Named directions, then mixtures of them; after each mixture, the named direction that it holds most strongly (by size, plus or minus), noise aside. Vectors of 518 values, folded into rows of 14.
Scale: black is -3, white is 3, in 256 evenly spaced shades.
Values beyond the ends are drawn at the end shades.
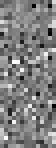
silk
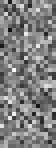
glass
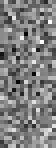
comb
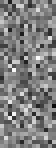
glass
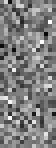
glass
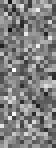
glass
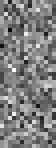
glass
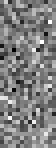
comb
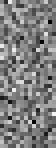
comb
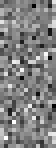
silk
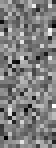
silk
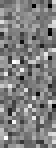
silk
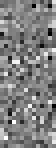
silk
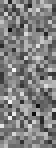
glass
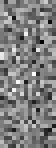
comb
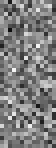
glass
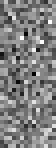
comb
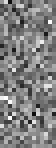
glass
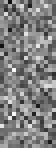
glass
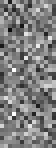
glass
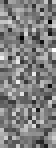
comb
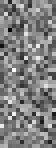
glass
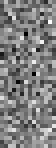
comb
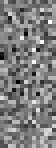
comb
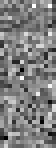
silk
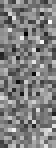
comb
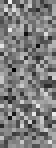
glass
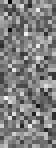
glass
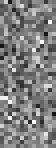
glass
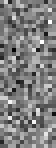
comb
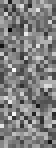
glass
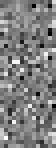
silk
